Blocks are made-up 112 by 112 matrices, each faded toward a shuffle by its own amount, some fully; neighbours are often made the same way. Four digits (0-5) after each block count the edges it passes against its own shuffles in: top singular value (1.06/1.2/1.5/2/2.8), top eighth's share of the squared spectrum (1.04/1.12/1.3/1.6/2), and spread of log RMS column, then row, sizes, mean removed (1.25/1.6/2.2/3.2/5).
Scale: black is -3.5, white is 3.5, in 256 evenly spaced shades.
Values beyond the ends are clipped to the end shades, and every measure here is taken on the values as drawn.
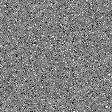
0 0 1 0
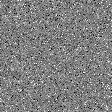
0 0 0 0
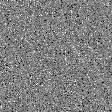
0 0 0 0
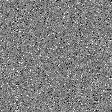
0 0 1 0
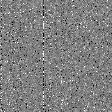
3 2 2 0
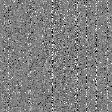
2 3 3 0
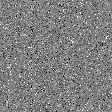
1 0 1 0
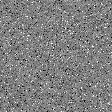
0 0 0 0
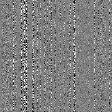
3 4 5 0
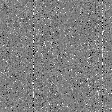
3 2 2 0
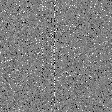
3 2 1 0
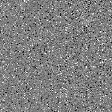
3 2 2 0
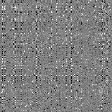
5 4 3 2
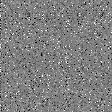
3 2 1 0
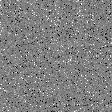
2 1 0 0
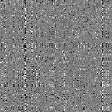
5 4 3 2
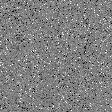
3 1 0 0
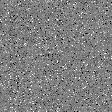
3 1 1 0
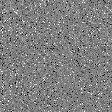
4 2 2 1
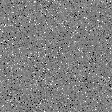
2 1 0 0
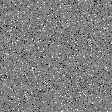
0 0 0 0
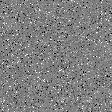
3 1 0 0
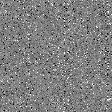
3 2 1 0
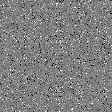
3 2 1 0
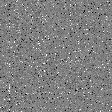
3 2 1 0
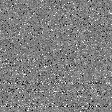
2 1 0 2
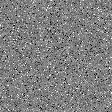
0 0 0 0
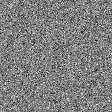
2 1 0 0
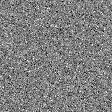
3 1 0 0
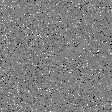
0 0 0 0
